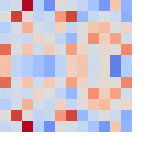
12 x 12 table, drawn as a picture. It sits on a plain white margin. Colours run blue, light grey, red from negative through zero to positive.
It is mirror symmetric from top to bottom. The grain is fine, like static. On average the colour sits 50% of the way up the scale.
